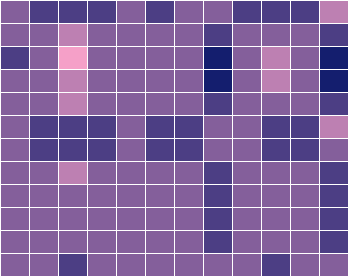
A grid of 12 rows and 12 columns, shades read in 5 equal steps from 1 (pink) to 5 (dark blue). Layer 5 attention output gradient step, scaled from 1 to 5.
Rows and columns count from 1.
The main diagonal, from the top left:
3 3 1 3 3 4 4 4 3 3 3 3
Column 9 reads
4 3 3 3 3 3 3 3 3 3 3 3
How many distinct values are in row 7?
2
